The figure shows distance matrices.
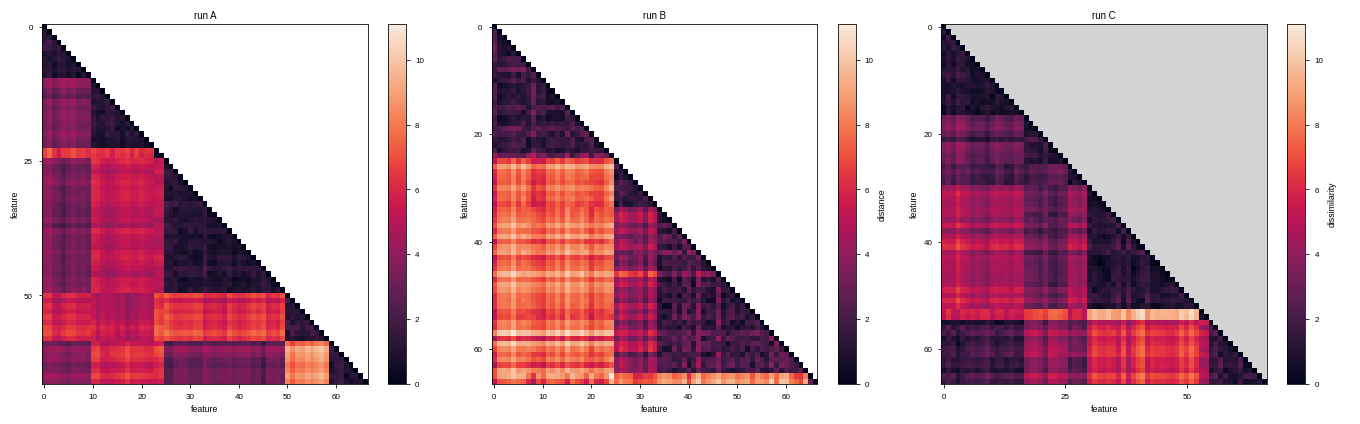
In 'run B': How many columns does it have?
67
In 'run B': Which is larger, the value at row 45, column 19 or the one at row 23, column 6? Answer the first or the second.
the first
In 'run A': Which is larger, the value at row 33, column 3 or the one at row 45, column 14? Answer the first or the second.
the second
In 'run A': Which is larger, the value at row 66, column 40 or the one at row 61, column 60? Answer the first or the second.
the first
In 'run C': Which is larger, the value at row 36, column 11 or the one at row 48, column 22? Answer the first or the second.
the first
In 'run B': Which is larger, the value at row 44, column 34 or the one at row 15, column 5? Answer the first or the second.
the second
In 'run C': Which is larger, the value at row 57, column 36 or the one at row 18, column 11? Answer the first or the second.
the first
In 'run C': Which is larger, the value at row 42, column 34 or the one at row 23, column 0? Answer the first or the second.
the second
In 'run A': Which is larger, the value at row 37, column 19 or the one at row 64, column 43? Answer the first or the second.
the first
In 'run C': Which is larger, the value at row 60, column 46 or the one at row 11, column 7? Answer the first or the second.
the first
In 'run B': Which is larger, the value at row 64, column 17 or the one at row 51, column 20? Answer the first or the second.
the first
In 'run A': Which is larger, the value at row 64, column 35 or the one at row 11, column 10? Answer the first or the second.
the first
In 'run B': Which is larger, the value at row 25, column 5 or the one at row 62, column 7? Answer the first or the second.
the second
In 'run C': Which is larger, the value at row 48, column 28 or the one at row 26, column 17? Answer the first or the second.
the first
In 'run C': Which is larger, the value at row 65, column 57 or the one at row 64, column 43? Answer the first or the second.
the second
